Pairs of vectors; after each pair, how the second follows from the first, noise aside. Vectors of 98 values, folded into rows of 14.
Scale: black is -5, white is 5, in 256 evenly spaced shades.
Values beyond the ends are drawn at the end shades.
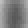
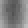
reversed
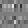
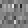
copied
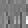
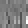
copied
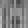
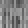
copied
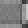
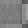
shrunk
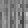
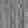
shrunk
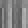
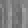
shrunk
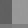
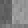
copied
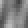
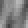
reversed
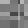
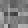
reversed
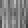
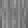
shrunk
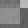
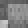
reversed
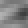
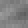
shrunk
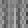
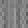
shrunk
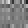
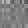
shrunk
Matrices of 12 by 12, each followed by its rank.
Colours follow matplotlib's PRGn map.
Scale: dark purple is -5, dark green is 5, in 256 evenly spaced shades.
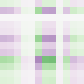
one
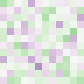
full rank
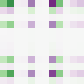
one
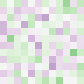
full rank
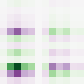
one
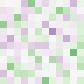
full rank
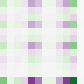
one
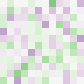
full rank
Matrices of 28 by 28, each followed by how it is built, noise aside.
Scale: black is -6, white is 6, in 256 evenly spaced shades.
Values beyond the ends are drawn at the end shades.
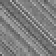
Toeplitz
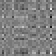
low rank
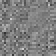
low rank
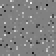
sparse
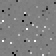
sparse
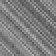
Toeplitz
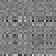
low rank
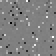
sparse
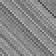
Toeplitz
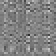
low rank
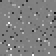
sparse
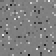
sparse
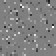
sparse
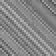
Toeplitz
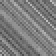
Toeplitz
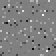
sparse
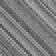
Toeplitz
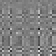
low rank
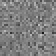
low rank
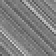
Toeplitz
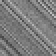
Toeplitz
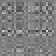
low rank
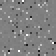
sparse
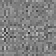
low rank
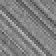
Toeplitz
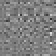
low rank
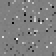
sparse
